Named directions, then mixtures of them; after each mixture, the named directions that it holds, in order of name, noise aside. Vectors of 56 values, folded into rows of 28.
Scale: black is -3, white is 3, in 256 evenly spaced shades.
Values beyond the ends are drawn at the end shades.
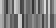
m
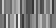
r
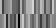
r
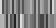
m, r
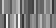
r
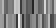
m, r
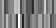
m, r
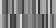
m, r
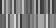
m, r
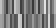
m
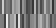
r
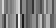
m, r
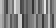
m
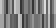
m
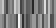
m, r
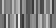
r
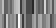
m, r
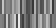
r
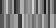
m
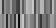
r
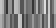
m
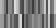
m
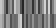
m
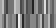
m, r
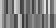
m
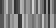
m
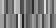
m, r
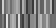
r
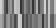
m
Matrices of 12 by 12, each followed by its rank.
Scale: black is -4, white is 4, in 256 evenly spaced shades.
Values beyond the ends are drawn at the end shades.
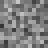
full rank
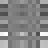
one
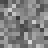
full rank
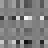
one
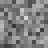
full rank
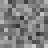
full rank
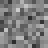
full rank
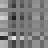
one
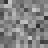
full rank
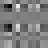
one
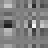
one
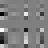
one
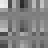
one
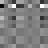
one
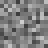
full rank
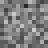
full rank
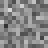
full rank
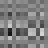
one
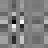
one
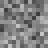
full rank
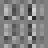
one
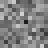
full rank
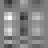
one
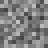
full rank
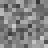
full rank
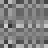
one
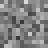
full rank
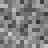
full rank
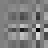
one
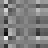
one
